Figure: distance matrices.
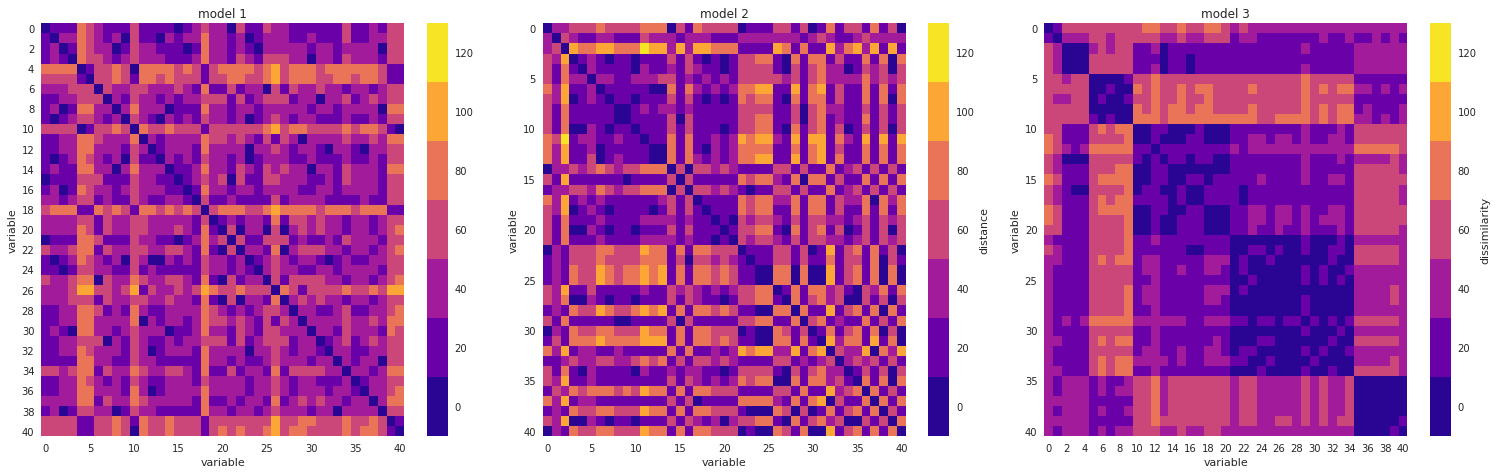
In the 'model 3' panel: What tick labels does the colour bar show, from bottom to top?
0, 20, 40, 60, 80, 100, 120
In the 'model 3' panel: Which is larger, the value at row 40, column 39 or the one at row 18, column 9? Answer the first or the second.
the second
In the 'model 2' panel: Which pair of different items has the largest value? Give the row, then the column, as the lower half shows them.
11, 2
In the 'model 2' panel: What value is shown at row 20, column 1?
20
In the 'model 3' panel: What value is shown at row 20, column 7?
60
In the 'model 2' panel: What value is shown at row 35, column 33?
60
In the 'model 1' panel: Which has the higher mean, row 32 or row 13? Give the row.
32
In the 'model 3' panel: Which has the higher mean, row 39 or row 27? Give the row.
39
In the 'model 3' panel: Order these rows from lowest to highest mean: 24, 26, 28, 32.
28, 26, 24, 32
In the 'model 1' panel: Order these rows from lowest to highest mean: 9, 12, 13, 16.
13, 9, 16, 12
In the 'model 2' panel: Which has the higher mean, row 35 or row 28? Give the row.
28
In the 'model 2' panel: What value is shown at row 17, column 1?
40
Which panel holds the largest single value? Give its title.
model 2
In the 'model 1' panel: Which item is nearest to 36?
12
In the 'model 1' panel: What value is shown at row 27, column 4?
60
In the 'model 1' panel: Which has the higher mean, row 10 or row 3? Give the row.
10
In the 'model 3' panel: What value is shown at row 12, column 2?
40
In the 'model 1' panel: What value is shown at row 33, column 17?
20
